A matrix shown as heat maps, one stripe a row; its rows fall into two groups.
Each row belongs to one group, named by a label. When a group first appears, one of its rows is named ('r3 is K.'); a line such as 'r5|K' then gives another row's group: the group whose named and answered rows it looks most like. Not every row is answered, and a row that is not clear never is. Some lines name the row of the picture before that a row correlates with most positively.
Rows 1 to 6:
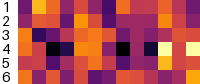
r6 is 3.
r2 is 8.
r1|8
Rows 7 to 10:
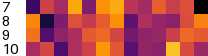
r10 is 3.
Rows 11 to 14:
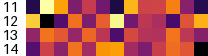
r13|8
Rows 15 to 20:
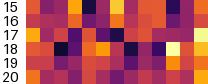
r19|3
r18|3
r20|3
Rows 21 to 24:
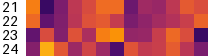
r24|8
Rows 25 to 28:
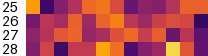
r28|3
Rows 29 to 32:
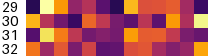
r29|8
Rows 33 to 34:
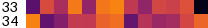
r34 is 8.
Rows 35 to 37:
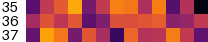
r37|8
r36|8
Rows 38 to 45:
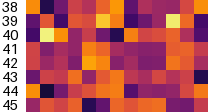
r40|8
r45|8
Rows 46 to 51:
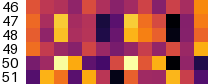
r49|3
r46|3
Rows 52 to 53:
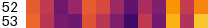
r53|3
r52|3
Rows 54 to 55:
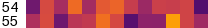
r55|3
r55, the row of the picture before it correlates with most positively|52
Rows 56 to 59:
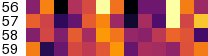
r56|3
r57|3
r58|3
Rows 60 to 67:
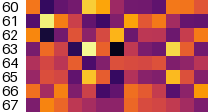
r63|8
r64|8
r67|8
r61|8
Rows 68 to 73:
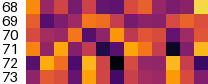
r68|3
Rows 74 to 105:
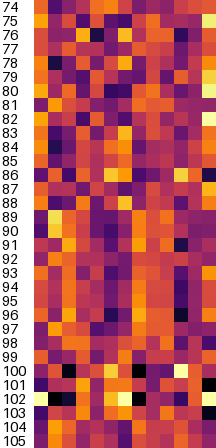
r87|3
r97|8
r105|8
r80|3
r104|8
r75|3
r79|3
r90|8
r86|3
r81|8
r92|8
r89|8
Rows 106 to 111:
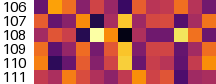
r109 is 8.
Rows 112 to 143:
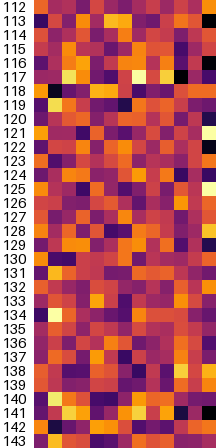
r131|8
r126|3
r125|3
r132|3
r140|8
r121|3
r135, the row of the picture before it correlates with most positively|106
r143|8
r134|8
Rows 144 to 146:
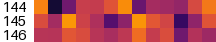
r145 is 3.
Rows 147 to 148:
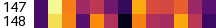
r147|8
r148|8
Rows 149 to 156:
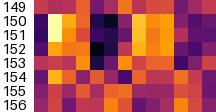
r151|8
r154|8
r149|8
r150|8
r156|3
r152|8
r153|8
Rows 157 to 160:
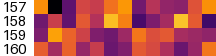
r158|3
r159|8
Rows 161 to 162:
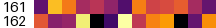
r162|8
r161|8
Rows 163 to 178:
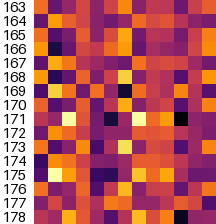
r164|8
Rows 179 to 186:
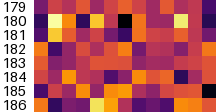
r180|8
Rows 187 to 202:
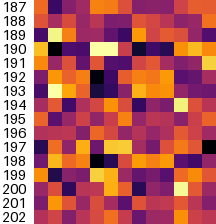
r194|3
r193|8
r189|8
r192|8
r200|3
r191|3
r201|8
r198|8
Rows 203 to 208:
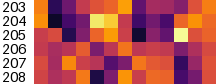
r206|8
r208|8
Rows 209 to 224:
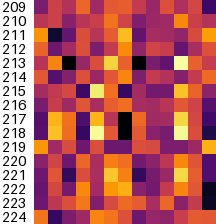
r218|8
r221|3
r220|3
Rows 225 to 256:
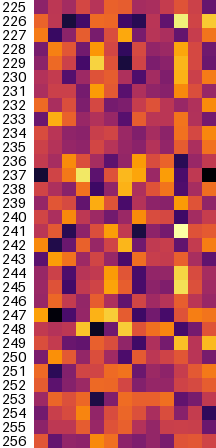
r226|3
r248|8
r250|8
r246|8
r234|3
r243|8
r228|8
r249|3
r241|3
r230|3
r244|3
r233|8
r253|8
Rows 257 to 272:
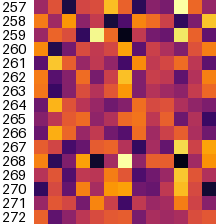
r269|3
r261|8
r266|8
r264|8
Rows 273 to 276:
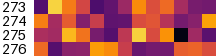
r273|8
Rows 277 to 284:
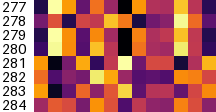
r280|8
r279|8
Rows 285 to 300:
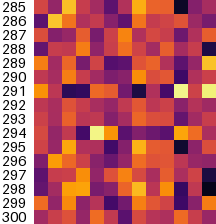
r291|3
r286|8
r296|8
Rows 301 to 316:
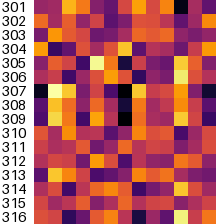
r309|8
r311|8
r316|3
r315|8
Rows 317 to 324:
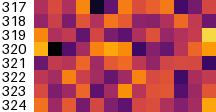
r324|3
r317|8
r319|3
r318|3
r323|8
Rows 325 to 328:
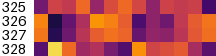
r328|8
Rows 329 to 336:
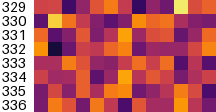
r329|3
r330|8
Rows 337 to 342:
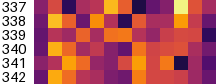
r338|8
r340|8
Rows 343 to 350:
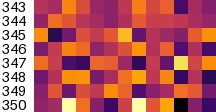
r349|3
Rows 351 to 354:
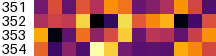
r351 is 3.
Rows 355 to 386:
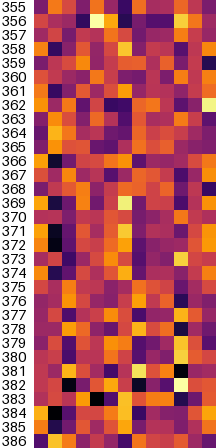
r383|8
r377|3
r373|3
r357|3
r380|3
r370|3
